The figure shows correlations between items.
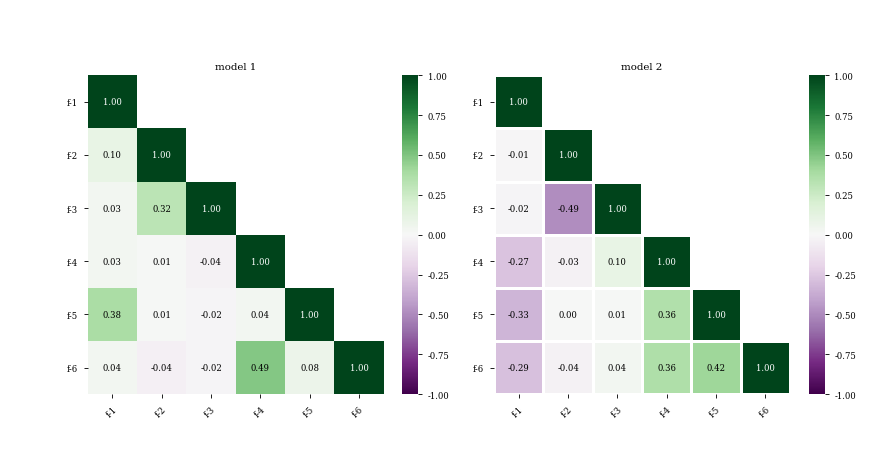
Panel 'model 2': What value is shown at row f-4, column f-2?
-0.03
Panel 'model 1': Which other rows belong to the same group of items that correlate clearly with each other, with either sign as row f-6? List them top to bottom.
f-4
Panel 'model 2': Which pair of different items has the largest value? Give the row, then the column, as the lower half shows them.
f-6, f-5
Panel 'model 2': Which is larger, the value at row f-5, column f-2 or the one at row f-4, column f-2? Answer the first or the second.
the first
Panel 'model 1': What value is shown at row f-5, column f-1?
0.38
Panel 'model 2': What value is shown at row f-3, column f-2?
-0.49
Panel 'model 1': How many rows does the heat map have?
6
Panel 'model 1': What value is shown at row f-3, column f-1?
0.03
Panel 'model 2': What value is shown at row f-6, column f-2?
-0.04
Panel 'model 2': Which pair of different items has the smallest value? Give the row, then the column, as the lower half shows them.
f-3, f-2
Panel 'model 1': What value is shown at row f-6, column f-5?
0.08
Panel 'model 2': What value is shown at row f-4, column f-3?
0.10
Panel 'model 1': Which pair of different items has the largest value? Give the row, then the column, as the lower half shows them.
f-6, f-4
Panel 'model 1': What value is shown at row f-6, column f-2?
-0.04
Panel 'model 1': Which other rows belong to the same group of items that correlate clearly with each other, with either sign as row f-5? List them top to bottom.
f-1
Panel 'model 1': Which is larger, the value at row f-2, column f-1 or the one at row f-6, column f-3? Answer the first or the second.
the first
